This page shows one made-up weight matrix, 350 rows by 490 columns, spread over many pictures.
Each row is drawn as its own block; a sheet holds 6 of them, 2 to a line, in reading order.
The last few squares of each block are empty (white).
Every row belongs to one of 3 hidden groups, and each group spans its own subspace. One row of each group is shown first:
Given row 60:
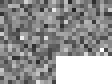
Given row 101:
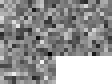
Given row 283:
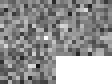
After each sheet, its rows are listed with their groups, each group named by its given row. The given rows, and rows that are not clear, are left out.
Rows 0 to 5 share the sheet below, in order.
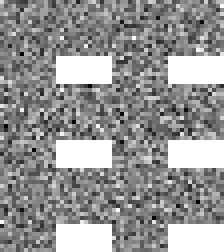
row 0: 60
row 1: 101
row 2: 283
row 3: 60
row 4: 60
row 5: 283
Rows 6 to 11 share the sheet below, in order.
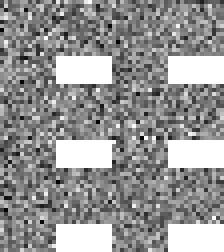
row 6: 283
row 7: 283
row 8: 283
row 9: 60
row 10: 283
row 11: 60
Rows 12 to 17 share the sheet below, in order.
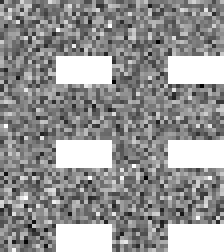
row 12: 101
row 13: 101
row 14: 283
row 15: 283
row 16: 101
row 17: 101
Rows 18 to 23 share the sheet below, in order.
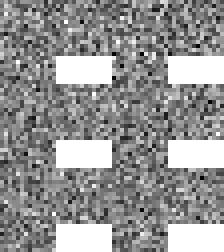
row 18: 101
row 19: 60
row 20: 101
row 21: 283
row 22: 101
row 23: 101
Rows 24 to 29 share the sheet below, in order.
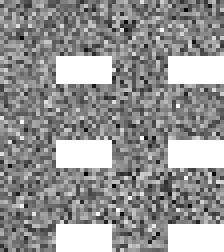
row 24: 101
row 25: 60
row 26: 60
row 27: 60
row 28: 101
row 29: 60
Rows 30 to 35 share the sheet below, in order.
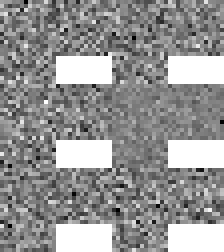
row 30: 60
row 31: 60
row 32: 60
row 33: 60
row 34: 60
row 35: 283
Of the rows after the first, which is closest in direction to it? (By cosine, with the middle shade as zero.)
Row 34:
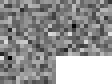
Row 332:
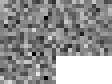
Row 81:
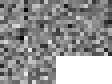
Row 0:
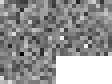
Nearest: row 332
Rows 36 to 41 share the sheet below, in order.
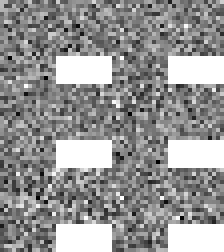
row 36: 60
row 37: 60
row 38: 60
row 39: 60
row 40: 101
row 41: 60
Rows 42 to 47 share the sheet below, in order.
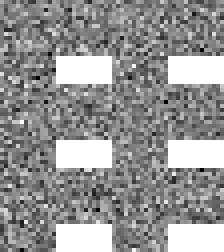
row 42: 101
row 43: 101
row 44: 101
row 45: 283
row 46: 283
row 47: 283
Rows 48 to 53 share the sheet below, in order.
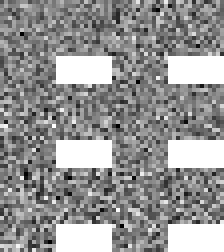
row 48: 283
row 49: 60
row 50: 283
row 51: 283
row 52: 101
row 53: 60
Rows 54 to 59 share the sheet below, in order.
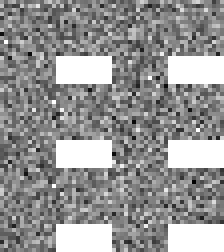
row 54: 60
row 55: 101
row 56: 283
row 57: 60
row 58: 283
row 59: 101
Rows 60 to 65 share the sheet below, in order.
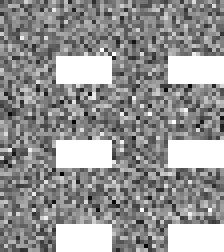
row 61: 60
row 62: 101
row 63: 60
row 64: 283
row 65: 60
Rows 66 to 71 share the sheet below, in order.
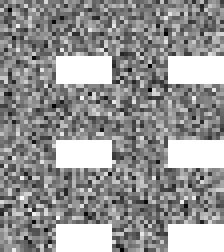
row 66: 101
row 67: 283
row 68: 101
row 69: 60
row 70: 101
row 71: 101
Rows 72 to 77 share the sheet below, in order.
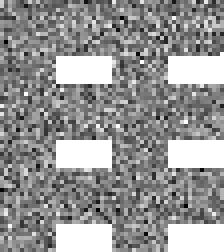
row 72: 283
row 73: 283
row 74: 283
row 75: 283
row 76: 283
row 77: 283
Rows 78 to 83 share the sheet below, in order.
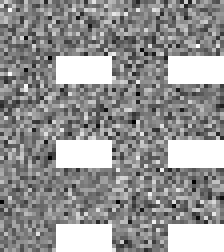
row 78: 101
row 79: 60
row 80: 283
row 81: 101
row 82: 60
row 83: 101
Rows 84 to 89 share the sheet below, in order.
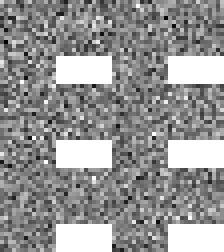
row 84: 283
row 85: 283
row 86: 60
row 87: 283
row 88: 101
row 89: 60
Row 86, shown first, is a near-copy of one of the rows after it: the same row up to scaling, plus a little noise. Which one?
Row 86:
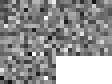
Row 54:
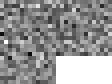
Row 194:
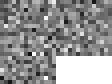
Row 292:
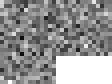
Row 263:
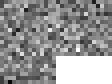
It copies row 194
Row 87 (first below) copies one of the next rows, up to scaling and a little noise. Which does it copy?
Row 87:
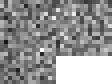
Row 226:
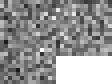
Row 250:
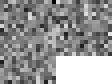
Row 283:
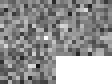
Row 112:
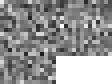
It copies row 226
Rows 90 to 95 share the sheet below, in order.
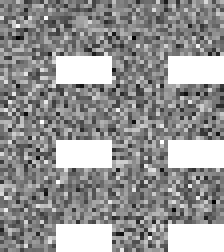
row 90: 101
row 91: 60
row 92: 60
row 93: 101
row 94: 283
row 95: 101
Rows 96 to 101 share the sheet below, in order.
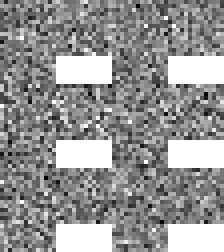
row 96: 101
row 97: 283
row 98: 283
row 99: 101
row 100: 283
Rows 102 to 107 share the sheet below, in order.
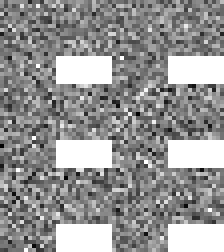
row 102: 60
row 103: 60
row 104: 101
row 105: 60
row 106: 60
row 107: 283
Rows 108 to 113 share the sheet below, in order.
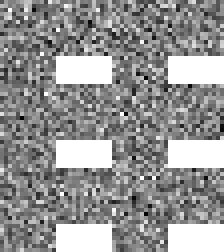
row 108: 101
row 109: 60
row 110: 283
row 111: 60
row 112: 283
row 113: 101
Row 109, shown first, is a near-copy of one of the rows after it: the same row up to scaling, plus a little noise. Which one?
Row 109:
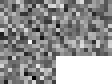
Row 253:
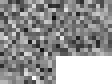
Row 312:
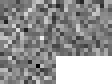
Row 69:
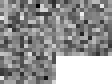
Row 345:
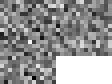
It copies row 345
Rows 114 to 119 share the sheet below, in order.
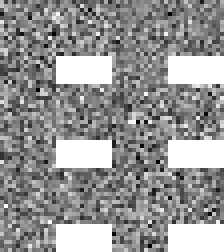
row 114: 283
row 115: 283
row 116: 60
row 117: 101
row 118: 101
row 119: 101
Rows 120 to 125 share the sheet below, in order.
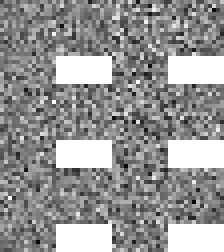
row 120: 283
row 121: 60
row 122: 283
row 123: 101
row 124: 60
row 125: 60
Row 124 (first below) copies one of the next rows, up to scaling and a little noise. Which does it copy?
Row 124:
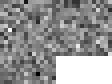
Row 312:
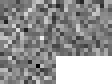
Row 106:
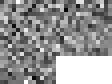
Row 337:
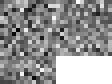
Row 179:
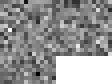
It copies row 179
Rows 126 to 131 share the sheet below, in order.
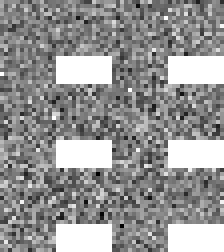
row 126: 101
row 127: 283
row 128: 283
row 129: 101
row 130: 283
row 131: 60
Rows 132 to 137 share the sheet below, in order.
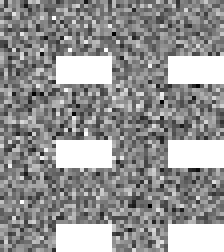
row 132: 283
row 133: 60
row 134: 101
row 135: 101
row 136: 283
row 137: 101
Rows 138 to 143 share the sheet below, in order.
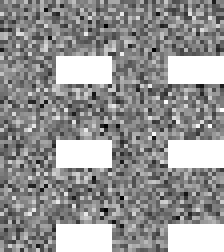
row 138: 283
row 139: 283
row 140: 101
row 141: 283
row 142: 101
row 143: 60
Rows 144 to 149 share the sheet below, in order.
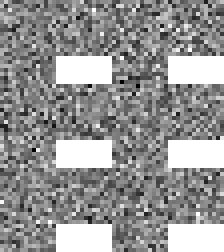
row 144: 101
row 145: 60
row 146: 283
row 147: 60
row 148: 101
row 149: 101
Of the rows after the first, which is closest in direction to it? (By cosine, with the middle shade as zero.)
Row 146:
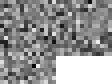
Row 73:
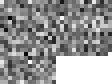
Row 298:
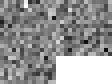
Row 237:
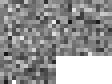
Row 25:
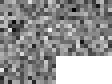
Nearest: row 73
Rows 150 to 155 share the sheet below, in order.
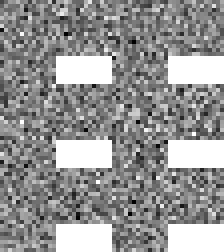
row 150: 283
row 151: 60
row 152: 60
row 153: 101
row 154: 60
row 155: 283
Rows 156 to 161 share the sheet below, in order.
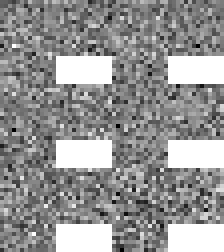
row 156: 101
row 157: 60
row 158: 101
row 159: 283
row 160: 283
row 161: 101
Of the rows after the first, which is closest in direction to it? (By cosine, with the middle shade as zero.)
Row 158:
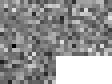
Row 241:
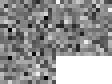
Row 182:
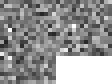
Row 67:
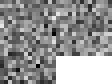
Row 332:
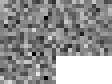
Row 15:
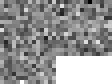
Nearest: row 67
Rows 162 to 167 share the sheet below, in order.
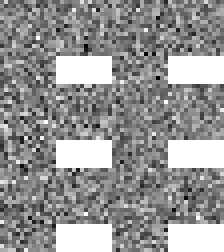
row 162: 101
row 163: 60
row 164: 283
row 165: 283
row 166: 60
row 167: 101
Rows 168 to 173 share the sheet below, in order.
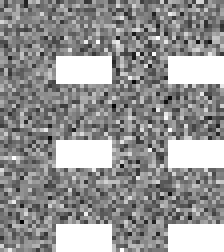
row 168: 283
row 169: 283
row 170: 101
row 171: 283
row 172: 60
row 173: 60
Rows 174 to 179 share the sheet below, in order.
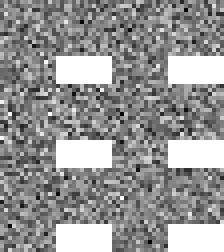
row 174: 101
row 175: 60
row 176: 60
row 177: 60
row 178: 60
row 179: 60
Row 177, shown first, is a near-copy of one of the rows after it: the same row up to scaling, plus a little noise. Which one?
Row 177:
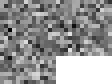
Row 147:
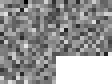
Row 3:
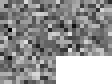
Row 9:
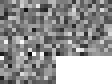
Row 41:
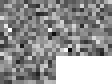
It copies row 3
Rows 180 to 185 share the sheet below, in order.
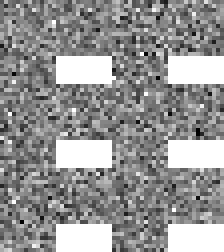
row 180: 101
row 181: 60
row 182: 60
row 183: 101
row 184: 60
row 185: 101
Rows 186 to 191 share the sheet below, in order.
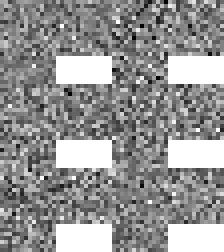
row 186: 283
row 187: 60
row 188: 101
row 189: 60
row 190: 101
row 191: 283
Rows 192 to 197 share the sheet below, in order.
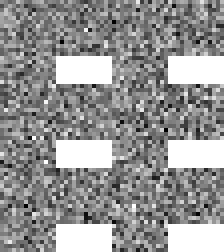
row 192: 101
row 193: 283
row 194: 60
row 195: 101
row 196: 101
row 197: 60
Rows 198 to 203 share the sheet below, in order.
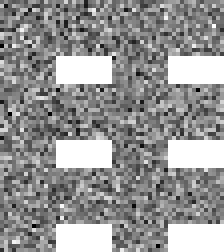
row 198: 101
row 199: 60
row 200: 60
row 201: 101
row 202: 101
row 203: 60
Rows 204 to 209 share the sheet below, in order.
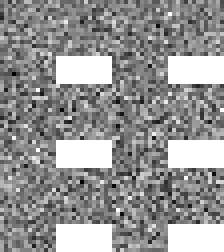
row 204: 101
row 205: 283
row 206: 60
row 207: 283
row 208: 101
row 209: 60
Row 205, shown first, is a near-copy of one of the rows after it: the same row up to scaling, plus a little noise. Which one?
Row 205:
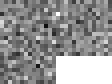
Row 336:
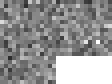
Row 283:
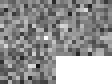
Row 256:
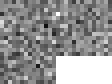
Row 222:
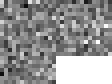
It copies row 256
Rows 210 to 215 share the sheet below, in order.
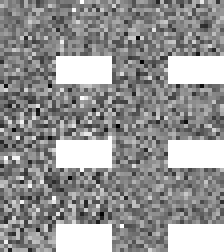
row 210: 101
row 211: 101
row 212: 101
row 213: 283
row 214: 283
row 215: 60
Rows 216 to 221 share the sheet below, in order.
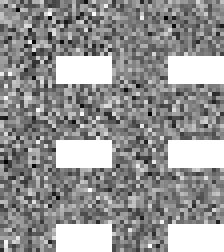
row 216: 101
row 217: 283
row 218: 101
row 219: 60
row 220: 101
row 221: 101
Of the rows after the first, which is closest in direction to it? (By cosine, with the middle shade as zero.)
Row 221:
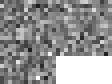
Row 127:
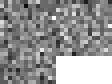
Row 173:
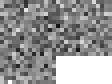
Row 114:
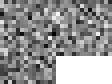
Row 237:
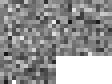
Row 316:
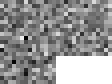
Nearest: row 316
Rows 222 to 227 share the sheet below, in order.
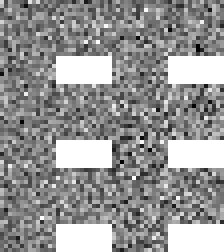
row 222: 283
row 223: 101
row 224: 60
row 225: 283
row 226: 283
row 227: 60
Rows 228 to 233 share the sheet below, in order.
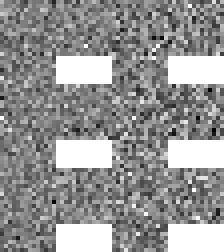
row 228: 60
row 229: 283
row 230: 60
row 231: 283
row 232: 283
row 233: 101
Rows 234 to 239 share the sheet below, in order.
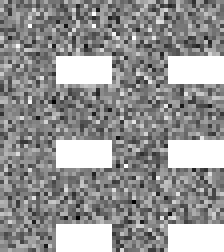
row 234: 101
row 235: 60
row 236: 283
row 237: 101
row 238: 60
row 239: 283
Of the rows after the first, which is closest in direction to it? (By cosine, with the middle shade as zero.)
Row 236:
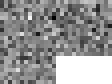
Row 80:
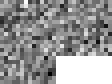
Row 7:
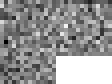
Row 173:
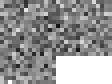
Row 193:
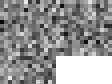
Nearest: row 193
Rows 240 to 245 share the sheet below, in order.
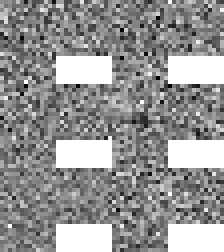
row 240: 60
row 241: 60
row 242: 60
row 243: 101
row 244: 60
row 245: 60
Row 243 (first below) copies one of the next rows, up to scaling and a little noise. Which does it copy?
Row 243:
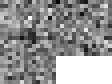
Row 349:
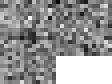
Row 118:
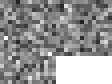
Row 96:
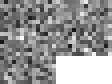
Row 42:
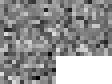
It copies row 349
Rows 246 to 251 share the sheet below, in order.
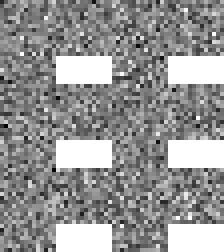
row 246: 60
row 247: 101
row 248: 283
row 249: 283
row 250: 283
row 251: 60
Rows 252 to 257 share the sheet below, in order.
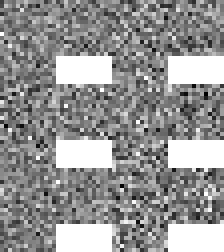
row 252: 60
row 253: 60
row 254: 60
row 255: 101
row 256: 283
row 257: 283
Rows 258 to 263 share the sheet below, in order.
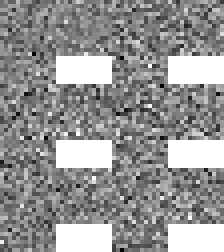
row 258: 60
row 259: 60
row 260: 60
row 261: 101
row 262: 101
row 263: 60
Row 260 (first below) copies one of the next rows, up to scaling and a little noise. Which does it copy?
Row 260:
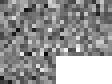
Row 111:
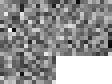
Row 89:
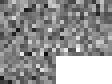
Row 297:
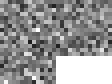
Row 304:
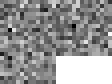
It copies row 89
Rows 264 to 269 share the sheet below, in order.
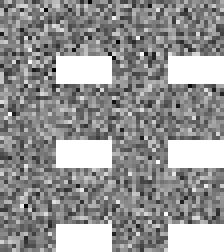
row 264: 101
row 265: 60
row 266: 60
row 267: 60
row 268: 101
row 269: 101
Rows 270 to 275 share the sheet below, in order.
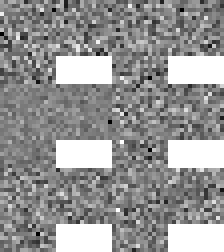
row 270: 60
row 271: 101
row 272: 60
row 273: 60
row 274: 60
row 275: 283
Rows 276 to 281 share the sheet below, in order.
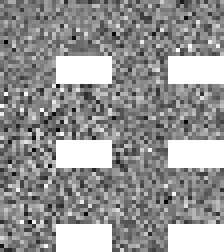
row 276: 283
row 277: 60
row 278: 283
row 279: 101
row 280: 60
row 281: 283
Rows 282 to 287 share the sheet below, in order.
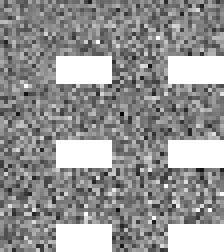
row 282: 283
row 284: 60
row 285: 60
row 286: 101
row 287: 283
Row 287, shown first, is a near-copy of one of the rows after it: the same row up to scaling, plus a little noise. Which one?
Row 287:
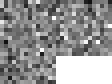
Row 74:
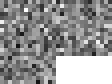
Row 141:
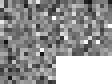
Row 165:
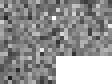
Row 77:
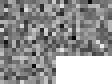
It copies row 141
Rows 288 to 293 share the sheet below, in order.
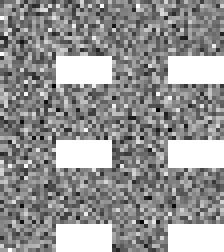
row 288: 60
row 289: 283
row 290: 60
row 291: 283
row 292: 60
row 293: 60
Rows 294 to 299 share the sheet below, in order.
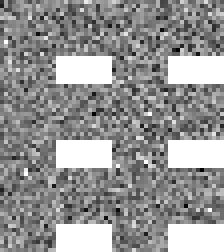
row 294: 283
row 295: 60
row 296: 101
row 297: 60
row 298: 283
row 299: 283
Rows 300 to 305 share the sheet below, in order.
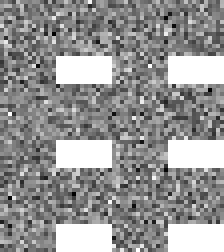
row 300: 283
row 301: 283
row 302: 60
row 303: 283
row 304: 60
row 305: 60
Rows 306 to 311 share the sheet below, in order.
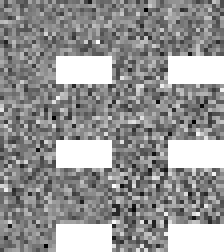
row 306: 283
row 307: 101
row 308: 283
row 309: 101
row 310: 60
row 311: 60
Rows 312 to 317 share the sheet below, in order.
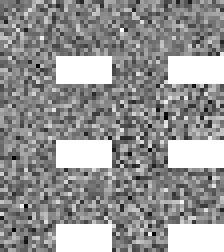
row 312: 60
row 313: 60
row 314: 101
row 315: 283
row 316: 101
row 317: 60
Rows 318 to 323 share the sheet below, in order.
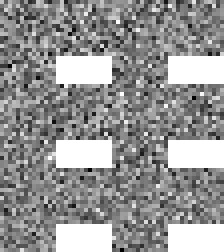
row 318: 101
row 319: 60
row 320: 283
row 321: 101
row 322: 283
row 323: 60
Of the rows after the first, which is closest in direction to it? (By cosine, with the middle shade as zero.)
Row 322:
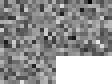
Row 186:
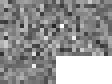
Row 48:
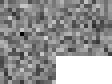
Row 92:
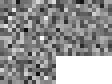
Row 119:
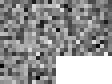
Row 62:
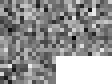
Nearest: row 119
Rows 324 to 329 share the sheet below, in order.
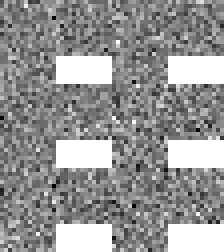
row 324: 283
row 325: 283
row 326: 60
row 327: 60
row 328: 283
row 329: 60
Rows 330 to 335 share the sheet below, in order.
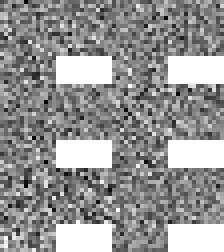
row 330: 60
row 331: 283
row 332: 60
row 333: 60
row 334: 101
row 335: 60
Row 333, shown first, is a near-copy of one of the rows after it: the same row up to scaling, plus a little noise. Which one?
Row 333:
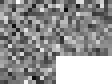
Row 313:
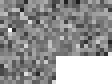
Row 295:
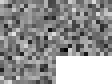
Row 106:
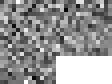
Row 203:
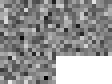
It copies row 106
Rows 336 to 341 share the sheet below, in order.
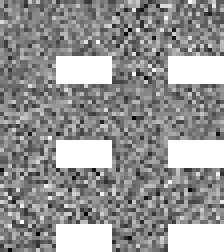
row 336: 283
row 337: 60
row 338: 101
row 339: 283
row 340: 60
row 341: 283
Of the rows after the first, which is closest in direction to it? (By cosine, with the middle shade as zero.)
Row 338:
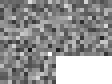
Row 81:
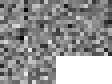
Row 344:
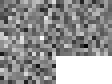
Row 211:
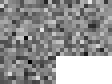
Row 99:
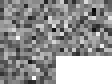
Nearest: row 99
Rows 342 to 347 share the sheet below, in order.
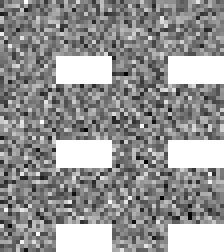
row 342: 60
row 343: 101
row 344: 60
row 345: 60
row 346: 60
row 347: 60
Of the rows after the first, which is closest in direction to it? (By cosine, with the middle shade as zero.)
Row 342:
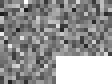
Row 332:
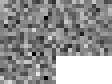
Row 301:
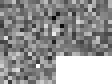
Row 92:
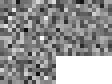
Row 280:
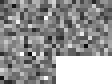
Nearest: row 280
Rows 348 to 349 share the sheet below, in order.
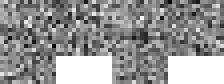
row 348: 101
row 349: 101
